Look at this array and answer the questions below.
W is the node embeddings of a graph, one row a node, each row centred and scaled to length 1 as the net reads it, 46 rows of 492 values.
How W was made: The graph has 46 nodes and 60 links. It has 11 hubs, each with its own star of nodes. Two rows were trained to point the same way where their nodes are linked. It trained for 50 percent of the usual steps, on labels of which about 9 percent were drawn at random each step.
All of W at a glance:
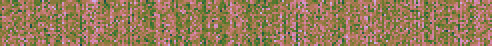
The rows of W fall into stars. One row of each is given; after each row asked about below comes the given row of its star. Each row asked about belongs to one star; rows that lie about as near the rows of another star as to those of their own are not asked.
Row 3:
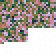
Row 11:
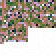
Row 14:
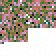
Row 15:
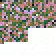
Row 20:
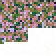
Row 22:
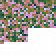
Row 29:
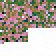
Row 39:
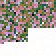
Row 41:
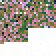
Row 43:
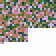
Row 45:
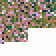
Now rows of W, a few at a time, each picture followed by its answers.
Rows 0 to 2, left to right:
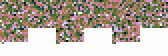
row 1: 3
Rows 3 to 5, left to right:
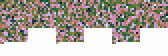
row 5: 20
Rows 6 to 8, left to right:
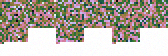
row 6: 45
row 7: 41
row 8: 43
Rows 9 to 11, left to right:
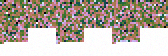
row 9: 3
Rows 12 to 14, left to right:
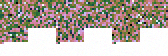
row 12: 22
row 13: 45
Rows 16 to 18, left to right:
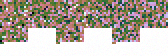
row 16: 20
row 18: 11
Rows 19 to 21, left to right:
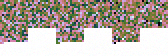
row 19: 39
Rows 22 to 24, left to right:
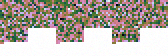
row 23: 14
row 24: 15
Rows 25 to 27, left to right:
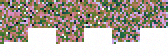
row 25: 45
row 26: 11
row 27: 14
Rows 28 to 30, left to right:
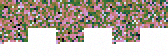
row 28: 41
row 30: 20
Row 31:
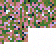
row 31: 43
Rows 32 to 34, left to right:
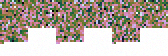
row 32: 22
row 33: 14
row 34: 45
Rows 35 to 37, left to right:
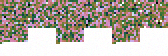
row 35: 39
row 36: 22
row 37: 11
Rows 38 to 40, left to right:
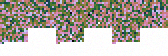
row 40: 14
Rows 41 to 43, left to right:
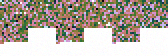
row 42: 41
